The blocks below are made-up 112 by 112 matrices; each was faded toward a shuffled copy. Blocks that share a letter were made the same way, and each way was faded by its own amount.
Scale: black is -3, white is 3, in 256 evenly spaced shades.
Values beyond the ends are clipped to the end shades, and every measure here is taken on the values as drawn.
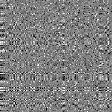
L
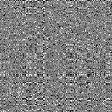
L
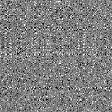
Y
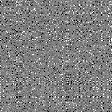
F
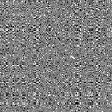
L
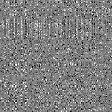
F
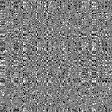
L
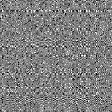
L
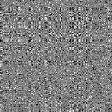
L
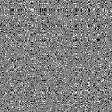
F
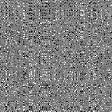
F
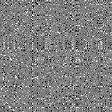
F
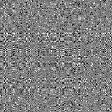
L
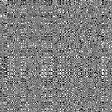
L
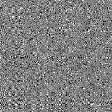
Y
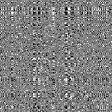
L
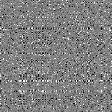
F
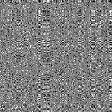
L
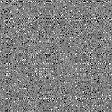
Y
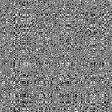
L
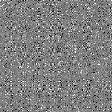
F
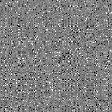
F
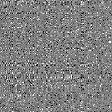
F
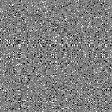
F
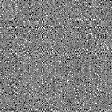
Y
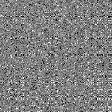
Y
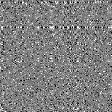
Y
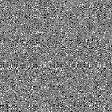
Y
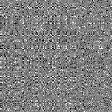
L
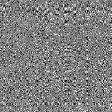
Y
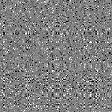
F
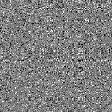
Y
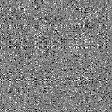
Y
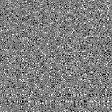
Y
